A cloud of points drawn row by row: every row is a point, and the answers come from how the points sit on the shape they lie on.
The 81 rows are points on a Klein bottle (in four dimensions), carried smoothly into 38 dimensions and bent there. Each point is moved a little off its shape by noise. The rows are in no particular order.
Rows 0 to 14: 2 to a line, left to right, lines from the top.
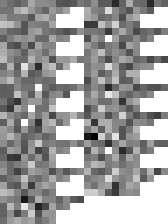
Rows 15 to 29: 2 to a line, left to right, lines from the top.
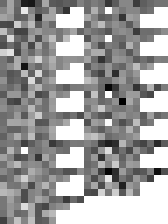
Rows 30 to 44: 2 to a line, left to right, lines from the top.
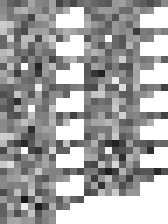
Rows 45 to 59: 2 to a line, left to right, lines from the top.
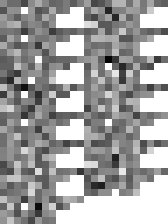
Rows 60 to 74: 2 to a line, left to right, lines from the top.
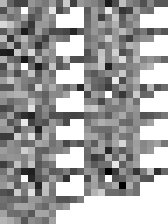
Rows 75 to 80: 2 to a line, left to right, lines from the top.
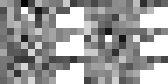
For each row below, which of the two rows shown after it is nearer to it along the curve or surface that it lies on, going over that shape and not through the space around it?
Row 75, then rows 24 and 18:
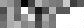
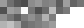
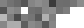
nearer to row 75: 24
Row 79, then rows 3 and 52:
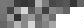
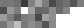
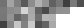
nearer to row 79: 52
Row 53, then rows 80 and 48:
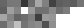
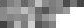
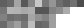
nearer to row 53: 80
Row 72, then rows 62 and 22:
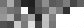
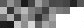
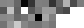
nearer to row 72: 62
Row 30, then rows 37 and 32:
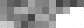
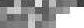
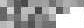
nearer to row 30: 37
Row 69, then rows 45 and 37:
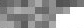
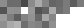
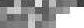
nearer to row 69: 37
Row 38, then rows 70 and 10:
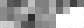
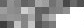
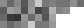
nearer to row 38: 10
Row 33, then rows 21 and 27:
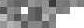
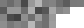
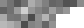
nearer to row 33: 27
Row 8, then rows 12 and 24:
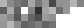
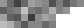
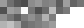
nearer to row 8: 12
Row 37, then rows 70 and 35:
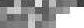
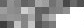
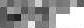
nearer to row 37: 70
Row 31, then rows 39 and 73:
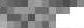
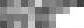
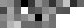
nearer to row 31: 39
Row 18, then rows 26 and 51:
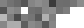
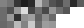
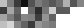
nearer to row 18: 51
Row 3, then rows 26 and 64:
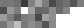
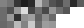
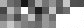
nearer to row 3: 64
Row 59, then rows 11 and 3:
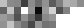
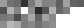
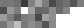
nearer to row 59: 3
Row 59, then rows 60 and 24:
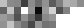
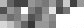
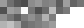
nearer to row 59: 60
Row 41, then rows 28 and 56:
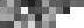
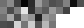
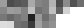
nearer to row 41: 28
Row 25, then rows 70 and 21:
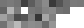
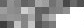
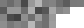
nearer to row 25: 70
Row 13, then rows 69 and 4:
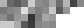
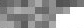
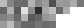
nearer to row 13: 69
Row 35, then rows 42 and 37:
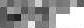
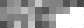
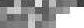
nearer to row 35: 42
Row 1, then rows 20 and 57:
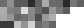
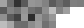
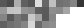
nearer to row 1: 57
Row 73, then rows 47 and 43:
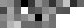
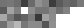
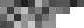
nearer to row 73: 47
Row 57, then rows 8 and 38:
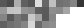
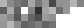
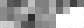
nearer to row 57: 38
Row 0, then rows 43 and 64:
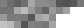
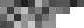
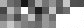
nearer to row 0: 64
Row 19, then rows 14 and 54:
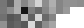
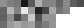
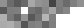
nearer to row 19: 54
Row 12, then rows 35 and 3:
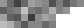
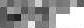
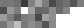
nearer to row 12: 3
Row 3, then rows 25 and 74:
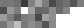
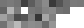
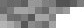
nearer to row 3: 25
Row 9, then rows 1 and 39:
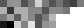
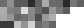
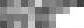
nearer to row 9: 1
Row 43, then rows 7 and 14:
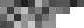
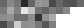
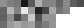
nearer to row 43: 14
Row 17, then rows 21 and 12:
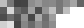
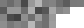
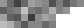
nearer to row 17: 12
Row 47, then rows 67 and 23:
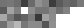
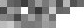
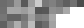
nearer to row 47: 67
